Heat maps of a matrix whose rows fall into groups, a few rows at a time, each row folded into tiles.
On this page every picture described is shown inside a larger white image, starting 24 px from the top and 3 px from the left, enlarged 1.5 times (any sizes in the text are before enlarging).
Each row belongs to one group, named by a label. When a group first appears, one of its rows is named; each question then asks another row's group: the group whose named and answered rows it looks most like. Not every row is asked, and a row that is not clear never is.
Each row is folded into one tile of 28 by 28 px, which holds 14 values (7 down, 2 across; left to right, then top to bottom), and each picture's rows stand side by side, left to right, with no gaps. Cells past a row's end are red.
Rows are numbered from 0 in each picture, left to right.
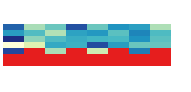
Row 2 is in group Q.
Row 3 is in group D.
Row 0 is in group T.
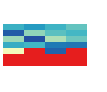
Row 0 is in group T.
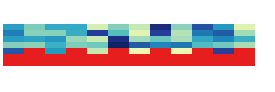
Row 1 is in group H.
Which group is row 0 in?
D
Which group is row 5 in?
D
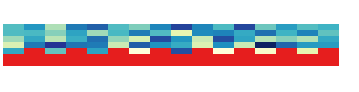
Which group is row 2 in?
H
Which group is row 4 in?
H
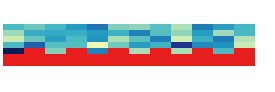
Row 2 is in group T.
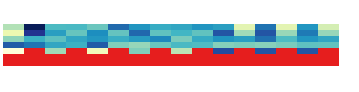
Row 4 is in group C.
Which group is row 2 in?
Q
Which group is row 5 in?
D
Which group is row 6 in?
D
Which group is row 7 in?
D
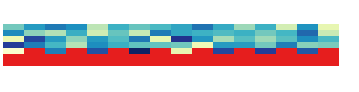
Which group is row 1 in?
H
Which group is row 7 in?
D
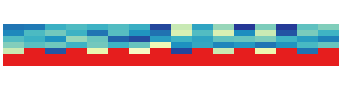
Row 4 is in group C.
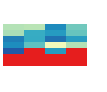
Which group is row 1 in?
T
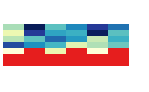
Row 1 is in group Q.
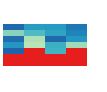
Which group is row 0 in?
H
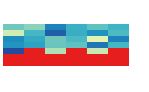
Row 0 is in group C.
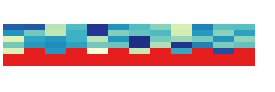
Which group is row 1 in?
C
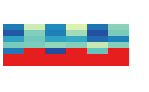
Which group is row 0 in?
D
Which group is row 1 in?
D
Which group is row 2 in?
T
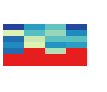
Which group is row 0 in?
H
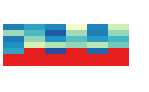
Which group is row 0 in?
H
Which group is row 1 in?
D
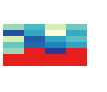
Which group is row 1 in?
C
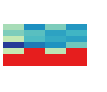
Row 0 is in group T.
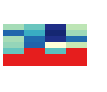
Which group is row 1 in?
T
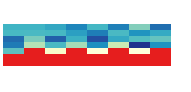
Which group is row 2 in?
Q
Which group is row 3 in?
Q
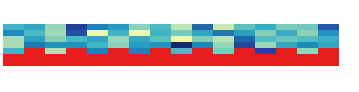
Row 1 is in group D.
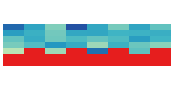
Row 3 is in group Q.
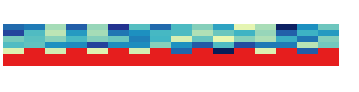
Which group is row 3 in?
Q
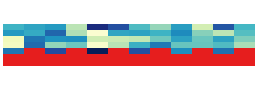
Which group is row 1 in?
D
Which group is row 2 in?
H
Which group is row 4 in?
D
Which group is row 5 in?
H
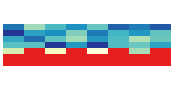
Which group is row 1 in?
Q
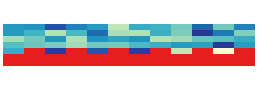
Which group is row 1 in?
H
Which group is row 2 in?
D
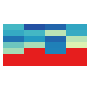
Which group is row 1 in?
H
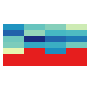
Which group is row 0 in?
T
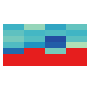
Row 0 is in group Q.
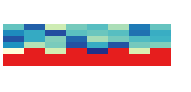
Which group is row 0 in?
Q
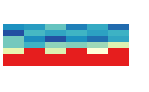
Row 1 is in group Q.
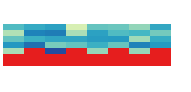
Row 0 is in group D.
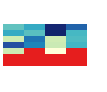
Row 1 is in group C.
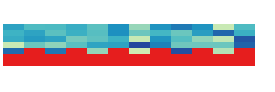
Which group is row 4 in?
H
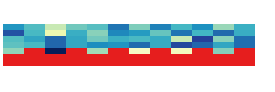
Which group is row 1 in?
C
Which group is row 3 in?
Q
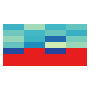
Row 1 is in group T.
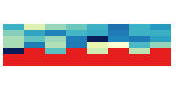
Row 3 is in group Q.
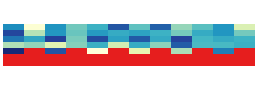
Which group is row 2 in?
Q
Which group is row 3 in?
Q
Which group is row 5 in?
D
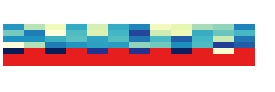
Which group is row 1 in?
C
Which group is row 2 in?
C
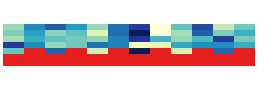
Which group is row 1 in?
H
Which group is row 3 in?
D
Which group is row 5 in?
C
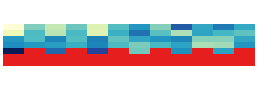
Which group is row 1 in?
C
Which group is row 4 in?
H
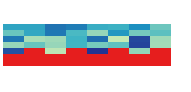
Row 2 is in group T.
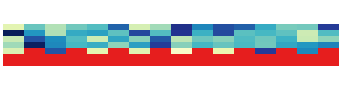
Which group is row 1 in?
C
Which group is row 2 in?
Q
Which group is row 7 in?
C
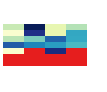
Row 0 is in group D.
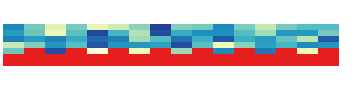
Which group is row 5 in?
T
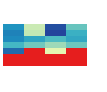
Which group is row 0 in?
D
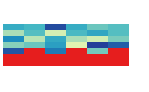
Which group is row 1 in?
H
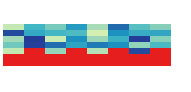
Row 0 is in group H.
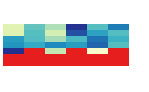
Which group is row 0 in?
C
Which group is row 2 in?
Q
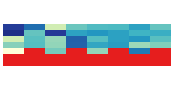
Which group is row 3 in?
T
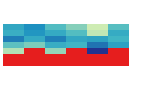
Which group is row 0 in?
Q
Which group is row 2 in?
C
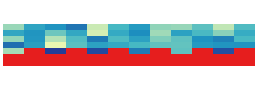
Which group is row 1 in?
H
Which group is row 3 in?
D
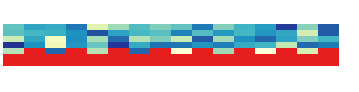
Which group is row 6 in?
Q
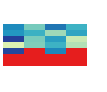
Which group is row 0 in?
T
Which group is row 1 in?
H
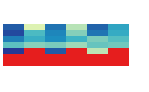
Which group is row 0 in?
D
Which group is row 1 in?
D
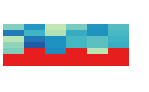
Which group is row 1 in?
C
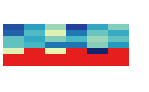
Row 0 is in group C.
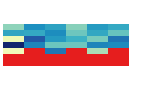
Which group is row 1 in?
D
